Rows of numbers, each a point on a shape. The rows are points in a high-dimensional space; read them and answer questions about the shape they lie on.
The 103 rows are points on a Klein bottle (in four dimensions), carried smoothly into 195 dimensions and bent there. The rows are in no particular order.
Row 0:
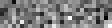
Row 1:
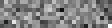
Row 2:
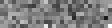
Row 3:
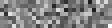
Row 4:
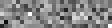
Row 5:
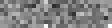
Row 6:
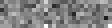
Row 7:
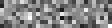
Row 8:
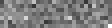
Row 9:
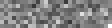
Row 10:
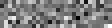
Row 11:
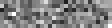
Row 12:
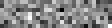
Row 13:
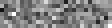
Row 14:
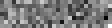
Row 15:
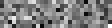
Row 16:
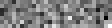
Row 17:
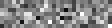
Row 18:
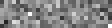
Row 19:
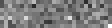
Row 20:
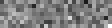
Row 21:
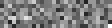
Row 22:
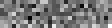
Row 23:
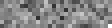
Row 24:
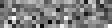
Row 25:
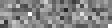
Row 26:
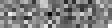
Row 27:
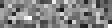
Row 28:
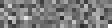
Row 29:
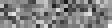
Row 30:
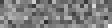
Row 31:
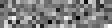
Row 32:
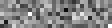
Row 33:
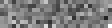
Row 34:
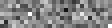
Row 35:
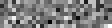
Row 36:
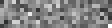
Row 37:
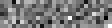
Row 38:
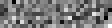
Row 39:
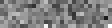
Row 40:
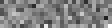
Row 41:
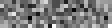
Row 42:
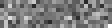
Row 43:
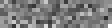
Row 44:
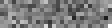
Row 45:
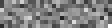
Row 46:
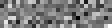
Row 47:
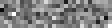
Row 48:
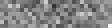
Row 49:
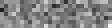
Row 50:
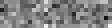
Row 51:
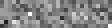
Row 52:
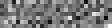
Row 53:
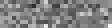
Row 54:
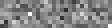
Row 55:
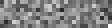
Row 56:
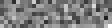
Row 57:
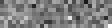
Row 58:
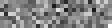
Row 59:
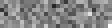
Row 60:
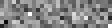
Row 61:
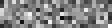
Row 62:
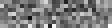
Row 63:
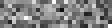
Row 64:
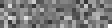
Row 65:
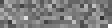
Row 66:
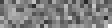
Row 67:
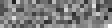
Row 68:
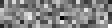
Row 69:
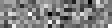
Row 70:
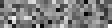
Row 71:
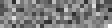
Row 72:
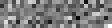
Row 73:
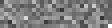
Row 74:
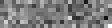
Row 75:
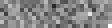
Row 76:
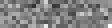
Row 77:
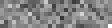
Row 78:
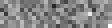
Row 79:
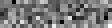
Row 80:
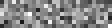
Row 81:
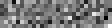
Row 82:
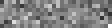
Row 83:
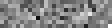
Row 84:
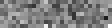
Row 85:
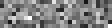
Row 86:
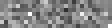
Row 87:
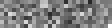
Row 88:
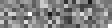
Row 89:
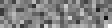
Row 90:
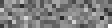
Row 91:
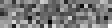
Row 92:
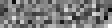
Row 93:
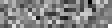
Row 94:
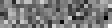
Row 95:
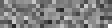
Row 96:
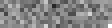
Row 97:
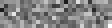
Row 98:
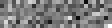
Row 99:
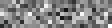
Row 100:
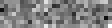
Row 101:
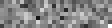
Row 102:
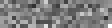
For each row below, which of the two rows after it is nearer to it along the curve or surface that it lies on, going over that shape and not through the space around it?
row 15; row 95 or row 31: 31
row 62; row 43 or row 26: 26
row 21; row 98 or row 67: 98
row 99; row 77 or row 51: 51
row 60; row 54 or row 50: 54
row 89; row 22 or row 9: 9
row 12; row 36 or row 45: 36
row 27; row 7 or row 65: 7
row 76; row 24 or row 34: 34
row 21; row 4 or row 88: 4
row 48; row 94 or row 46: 94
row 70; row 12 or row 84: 12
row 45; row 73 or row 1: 73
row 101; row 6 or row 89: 6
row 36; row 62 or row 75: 75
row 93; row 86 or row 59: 59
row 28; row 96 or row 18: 18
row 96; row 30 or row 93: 93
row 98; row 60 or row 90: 90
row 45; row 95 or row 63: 95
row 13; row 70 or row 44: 44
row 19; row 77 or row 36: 36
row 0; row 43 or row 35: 35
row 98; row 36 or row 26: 36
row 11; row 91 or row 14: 91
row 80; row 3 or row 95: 95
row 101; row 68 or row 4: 68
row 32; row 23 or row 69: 69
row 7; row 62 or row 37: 37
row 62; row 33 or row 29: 29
